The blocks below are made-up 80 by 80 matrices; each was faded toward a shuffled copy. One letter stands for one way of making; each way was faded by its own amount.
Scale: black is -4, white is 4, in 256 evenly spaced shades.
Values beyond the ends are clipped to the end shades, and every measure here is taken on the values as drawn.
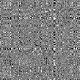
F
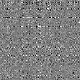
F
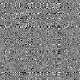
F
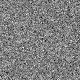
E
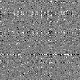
F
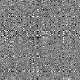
F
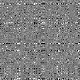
F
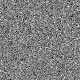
E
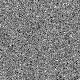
E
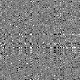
F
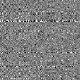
F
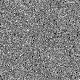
E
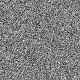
E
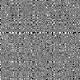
F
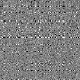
F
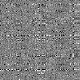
F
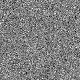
E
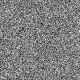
E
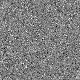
E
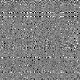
F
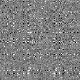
F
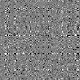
F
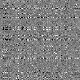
F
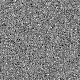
E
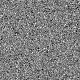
E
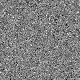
E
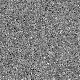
E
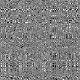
F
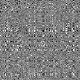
F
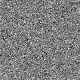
E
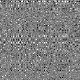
F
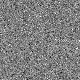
E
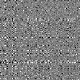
F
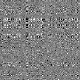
F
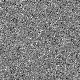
E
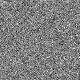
E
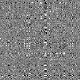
F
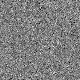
E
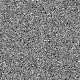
E
